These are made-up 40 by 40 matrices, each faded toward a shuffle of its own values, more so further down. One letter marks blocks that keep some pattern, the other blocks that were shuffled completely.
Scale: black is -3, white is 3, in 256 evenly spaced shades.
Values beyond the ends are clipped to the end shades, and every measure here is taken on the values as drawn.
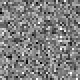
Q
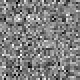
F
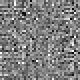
F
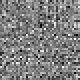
F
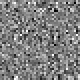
F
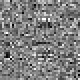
F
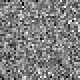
Q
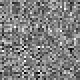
F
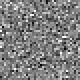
Q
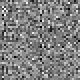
F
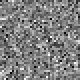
Q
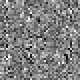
F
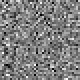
F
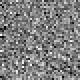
Q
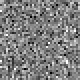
Q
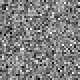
Q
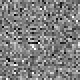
F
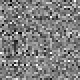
F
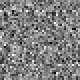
F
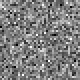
Q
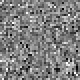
F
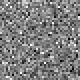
Q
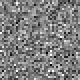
F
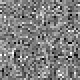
F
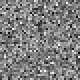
Q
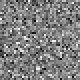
Q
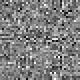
F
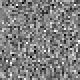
Q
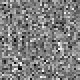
F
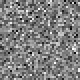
Q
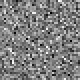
Q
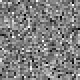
F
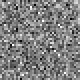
Q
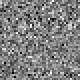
F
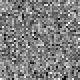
F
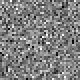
Q
